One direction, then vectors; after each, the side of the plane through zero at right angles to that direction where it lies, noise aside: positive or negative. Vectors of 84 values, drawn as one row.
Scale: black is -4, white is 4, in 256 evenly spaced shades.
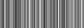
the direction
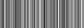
positive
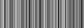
negative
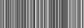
positive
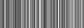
positive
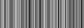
negative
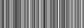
positive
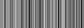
negative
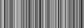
negative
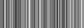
positive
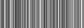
positive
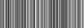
positive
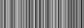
negative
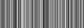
positive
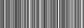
positive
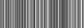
positive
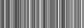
positive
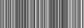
positive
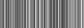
positive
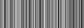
negative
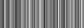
positive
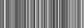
positive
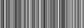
positive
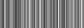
positive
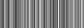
positive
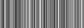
positive
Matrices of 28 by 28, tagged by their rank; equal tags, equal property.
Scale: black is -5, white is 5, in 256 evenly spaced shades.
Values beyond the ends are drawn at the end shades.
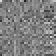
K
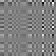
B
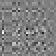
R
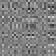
R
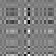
B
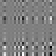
B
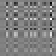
B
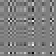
B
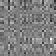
R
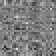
K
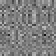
R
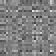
R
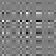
B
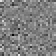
K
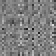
K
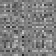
R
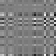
B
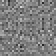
K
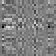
R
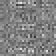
K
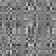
R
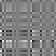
B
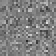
K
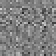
K
